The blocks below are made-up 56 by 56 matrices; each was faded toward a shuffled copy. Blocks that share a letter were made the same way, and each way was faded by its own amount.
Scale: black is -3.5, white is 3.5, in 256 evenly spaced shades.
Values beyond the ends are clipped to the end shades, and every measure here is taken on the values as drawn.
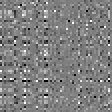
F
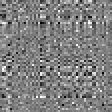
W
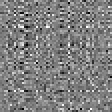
W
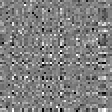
W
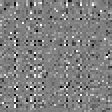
F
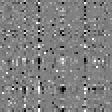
F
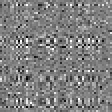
W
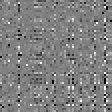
F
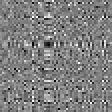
W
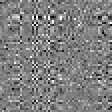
W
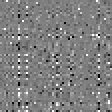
F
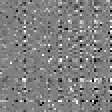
F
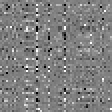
F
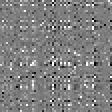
F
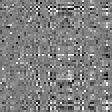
W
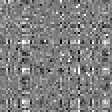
W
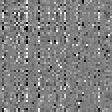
F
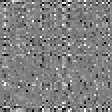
F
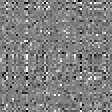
W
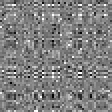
W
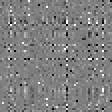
F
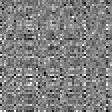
W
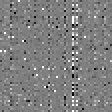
F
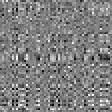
W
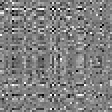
W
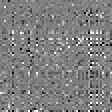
F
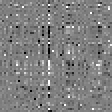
F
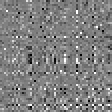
F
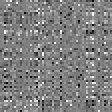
F
